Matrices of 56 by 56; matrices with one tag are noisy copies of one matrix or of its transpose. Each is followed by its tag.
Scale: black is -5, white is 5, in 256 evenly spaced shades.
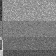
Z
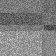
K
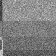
Z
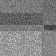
K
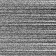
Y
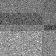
K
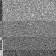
Z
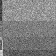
Z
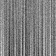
Y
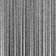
Y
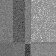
K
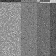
Z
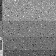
Z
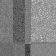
K
